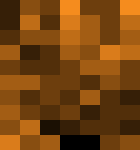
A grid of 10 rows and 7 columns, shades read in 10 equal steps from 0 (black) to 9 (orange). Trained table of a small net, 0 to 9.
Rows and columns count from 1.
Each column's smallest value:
2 2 1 0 0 3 2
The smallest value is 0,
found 2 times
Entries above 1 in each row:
7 7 7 7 7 7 7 7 6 5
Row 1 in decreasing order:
9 9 5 4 4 4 2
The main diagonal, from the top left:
2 7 5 6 6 5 2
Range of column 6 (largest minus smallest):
5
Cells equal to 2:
7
